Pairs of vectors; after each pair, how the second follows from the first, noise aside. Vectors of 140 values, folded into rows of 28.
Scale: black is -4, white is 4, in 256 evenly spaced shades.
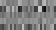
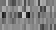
wrapped around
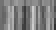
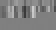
partly zeroed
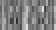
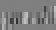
partly zeroed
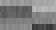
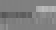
partly zeroed
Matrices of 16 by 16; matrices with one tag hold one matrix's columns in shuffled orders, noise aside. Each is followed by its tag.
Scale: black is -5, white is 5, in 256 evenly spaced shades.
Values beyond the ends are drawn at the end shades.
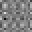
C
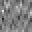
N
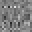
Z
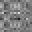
C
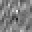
N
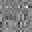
Z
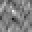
N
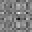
C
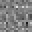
Z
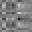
C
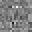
Z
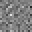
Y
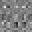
Z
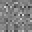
Y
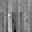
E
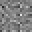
Y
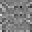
Y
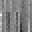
E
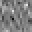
N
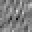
N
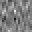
N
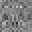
Z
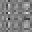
C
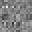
Z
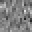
N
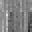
E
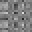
C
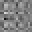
C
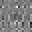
Z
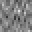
N
